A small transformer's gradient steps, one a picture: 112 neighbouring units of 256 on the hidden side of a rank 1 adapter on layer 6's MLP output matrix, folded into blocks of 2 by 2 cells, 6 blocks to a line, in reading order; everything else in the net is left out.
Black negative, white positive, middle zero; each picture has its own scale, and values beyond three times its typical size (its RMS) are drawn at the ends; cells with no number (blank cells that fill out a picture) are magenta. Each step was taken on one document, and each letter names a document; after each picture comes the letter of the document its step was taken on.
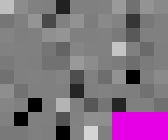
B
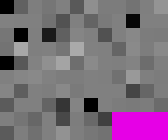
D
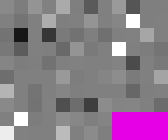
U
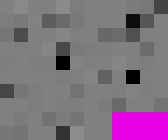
B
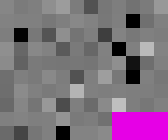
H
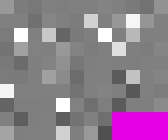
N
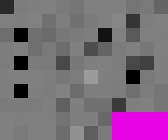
H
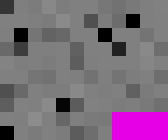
D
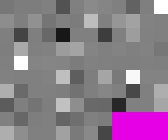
N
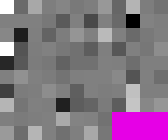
D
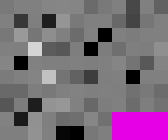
H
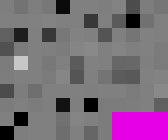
U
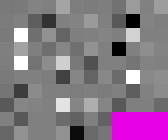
N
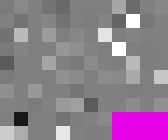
U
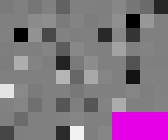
B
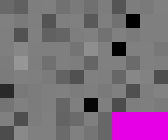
N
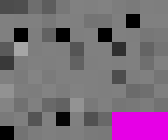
D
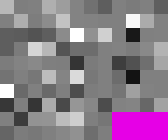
H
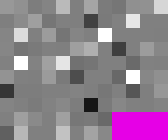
N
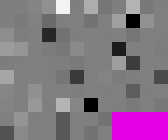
U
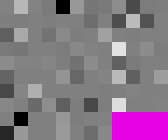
U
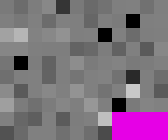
N
